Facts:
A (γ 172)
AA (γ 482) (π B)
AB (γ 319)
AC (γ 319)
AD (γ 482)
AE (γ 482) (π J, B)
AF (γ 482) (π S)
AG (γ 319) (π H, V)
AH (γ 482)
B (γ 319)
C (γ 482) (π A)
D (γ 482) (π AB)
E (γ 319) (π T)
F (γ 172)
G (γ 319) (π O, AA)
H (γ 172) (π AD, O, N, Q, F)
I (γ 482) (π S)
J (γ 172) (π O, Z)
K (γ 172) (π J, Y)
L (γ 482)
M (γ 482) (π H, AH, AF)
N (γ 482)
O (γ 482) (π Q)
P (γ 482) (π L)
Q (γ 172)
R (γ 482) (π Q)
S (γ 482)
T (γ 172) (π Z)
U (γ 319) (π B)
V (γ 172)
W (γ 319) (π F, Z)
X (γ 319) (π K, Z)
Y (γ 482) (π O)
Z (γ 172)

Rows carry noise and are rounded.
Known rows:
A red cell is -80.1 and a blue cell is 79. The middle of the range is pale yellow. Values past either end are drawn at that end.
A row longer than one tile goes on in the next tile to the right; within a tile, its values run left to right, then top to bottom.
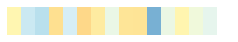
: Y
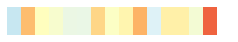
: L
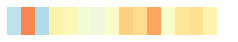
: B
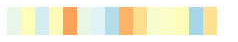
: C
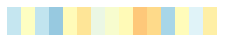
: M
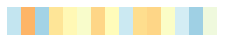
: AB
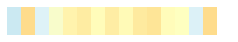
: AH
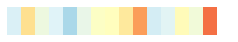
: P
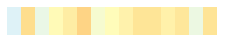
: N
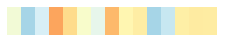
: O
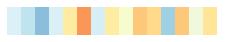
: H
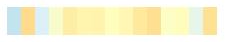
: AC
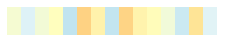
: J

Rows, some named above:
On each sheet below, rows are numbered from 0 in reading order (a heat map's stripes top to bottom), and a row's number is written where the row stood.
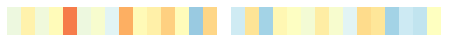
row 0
A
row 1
D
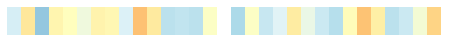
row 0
D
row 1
E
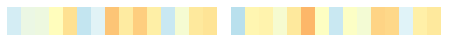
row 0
R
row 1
Z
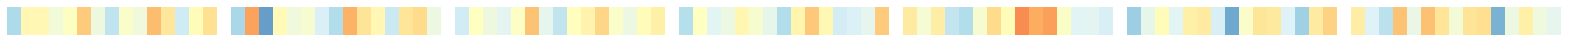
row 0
Z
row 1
AA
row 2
W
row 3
E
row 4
K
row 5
T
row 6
Y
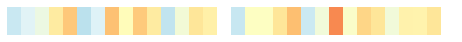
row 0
R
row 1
Q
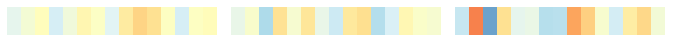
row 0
X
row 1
G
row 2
AA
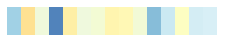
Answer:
AF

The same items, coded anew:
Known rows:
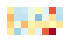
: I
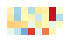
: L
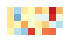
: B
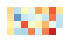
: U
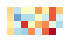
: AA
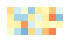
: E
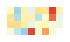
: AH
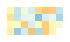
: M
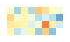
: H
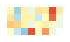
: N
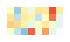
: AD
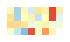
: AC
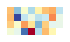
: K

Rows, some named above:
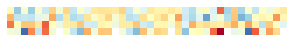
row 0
Y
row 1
W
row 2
W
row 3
AF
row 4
J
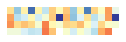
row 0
O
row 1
R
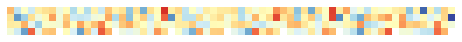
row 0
X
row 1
G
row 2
Q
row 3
W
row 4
Z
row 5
Q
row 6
T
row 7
O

